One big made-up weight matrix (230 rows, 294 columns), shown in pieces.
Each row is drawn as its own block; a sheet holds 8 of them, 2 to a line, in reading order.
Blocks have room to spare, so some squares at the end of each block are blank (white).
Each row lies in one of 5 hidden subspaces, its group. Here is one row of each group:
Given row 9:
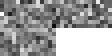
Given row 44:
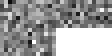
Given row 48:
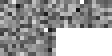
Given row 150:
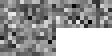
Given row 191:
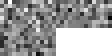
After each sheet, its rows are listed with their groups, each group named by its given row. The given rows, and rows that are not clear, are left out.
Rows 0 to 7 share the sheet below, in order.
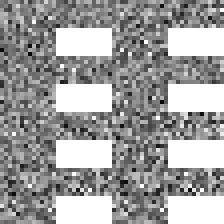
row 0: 9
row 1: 44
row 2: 44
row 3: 9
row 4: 9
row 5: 44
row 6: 150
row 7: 150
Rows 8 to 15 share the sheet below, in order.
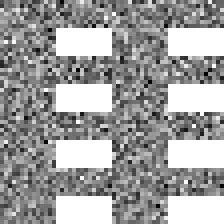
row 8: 9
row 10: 44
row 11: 44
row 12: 48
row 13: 150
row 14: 191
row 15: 44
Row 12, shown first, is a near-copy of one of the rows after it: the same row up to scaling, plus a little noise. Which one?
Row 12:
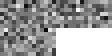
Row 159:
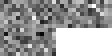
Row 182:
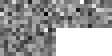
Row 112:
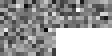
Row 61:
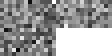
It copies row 112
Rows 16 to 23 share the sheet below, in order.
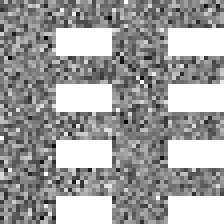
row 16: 44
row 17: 9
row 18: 44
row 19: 191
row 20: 44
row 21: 9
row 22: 44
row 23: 48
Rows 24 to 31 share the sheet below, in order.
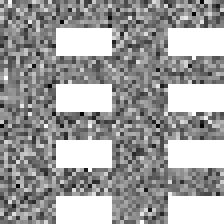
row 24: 191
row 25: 150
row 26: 9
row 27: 48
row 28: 48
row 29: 48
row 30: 150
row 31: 9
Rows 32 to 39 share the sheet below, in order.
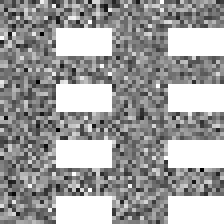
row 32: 150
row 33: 48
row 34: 44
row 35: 48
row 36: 44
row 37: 48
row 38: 150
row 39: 150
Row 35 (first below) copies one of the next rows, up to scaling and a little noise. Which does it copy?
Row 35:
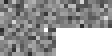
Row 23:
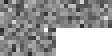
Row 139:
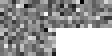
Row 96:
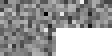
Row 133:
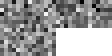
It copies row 23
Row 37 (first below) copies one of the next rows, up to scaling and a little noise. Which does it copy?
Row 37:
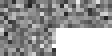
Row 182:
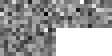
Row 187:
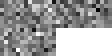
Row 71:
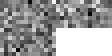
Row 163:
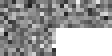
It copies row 163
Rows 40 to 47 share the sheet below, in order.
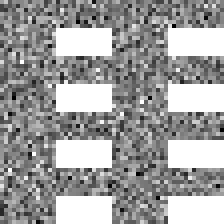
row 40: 44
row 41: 44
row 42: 9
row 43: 9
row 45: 191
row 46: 191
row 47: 48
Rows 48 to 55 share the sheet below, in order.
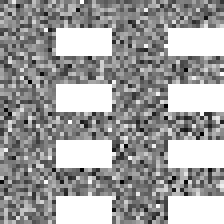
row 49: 191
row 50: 191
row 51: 44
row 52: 191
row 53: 150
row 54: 48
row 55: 44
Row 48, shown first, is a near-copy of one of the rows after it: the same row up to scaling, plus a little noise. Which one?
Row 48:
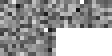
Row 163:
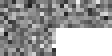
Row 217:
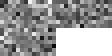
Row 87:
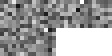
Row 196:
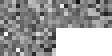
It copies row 87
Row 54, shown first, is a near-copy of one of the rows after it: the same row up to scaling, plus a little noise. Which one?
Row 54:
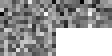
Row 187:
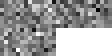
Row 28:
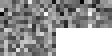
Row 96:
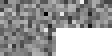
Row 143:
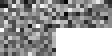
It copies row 28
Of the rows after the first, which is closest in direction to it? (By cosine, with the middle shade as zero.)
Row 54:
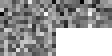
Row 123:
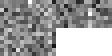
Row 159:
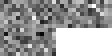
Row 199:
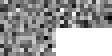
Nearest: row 123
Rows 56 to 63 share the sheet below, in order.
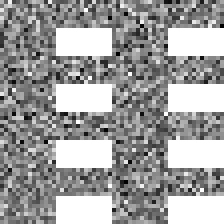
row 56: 191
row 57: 191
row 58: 150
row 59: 150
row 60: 48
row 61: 48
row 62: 191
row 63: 150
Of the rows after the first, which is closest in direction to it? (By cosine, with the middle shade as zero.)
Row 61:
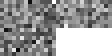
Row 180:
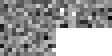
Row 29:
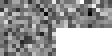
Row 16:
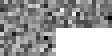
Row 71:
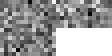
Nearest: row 71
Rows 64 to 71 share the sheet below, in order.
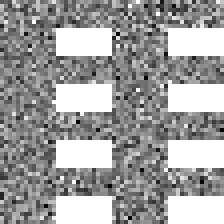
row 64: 9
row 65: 48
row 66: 191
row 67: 9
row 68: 48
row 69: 44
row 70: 44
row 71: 48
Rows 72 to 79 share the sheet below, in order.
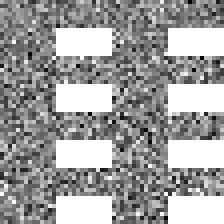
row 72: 9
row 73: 48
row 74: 48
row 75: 150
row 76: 150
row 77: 191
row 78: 9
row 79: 44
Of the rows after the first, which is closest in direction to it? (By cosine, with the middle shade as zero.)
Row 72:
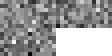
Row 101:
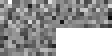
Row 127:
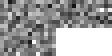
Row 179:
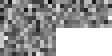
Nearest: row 127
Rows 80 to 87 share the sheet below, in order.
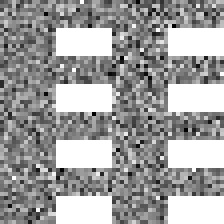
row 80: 48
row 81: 44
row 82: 44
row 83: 191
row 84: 191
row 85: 9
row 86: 9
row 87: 48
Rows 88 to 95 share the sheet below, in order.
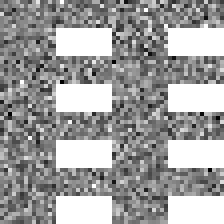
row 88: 9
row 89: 191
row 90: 44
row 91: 9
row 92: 191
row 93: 150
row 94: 44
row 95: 9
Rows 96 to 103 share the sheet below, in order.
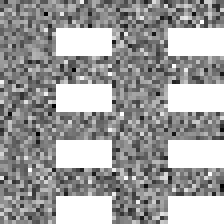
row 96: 48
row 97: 150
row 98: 44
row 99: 44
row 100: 191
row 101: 191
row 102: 48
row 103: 9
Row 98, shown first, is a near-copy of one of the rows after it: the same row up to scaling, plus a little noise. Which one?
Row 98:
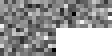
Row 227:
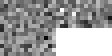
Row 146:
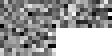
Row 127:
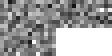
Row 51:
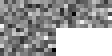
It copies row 51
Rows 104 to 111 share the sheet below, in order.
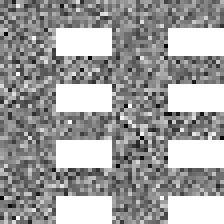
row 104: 48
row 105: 191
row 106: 150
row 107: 48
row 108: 191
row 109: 191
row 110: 48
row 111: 9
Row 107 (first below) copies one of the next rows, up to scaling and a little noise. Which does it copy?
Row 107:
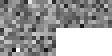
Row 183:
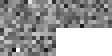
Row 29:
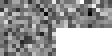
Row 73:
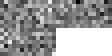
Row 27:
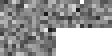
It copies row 183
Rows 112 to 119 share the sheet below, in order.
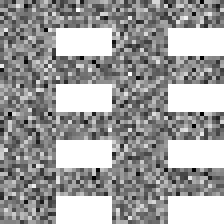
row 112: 48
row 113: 150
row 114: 48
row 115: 150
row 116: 191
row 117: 150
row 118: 9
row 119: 48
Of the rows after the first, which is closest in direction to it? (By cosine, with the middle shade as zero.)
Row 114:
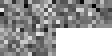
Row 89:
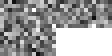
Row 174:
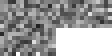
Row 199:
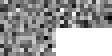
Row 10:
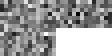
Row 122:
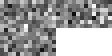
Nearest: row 89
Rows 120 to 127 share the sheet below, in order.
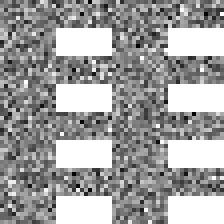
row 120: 150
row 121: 44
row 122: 44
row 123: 48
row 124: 191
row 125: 48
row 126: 150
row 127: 44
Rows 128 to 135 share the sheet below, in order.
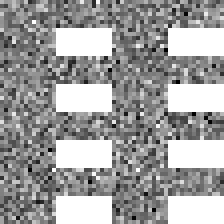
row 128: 9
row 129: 44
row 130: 44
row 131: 44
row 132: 9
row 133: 48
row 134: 48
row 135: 9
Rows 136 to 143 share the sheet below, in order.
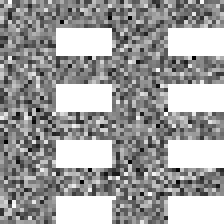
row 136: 191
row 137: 150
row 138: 191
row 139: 48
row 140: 48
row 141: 48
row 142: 150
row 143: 48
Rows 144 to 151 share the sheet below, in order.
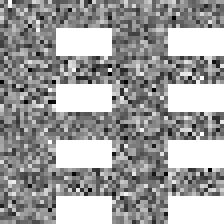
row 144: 191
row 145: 9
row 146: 44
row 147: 150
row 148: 9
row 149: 150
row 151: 9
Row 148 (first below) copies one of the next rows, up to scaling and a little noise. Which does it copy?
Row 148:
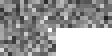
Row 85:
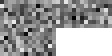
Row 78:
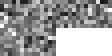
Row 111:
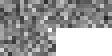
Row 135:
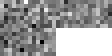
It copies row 111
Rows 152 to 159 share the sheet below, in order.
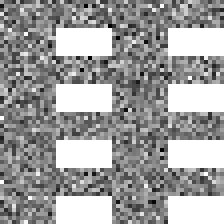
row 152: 9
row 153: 44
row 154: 150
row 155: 44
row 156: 9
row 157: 9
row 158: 9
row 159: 48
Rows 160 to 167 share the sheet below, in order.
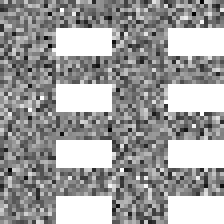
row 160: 44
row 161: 150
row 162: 9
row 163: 48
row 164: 191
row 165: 150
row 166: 191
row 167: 191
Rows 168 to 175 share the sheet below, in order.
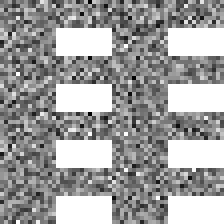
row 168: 150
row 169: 150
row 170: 150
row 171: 191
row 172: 150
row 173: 9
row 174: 44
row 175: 48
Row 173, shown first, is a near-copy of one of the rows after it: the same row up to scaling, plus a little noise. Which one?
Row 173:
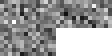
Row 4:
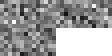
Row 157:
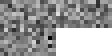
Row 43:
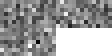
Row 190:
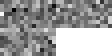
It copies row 4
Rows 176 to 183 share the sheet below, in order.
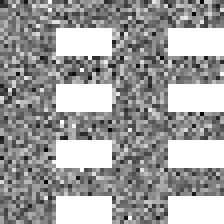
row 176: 48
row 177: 150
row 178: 150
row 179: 191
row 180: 44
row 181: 150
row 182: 48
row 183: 48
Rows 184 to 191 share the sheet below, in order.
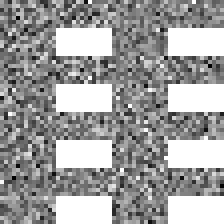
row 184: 150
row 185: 48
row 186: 150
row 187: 48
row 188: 44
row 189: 191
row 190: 9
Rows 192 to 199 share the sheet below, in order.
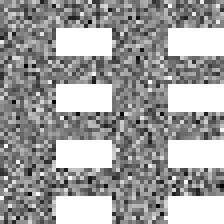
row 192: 150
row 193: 150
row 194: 191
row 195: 48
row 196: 48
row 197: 191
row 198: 48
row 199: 44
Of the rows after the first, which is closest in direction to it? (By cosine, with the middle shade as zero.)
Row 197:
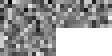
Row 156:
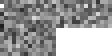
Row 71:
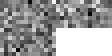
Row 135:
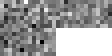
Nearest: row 156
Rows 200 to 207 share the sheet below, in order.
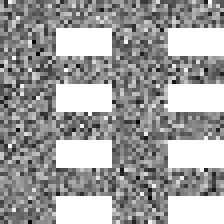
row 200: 44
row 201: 9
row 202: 48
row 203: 44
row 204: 150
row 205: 9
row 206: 9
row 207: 191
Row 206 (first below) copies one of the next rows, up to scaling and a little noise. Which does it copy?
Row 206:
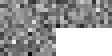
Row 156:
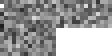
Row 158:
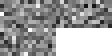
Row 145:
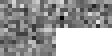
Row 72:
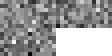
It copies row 72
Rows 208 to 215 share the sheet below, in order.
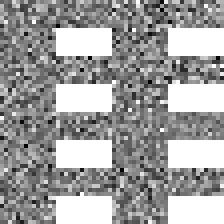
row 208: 9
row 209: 48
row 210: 150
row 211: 44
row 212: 9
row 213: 9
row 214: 48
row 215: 191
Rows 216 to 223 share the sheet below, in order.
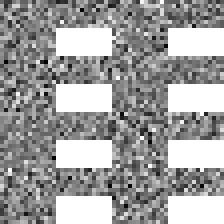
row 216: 191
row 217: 48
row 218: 44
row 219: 9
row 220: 191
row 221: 191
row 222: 191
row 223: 150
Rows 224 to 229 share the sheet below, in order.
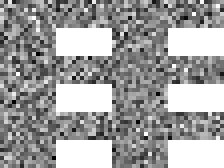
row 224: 191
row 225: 150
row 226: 150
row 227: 44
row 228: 191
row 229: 9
